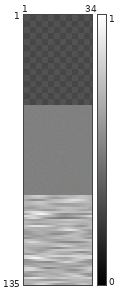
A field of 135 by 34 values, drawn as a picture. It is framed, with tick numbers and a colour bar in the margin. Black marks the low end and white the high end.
It is made of 3 by 1 panels. Panel 1,1: low, checkered, faint in contrast. Panel 2,1: middling, flat. Panel 3,1: high, streaked across.
